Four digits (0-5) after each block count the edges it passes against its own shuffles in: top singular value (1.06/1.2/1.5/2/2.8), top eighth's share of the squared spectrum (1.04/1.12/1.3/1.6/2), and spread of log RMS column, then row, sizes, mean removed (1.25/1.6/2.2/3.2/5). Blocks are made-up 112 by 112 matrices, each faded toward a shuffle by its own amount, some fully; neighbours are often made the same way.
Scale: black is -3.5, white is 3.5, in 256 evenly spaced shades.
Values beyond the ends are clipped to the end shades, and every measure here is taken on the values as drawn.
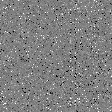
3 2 1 0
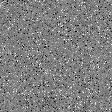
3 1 0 0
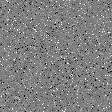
0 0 0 0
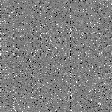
4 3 1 1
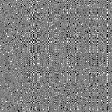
5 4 3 3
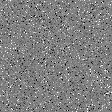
2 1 0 0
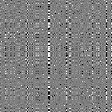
5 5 4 3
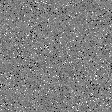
0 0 0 0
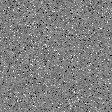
1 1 0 0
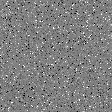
0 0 0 0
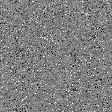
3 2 1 0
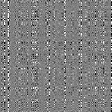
5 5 4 3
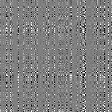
5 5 5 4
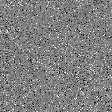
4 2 1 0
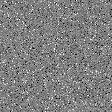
3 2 0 0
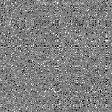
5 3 2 2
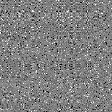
4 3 2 2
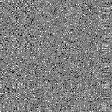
4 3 2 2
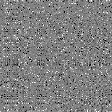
4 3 1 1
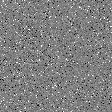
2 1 0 0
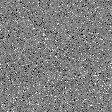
0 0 0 0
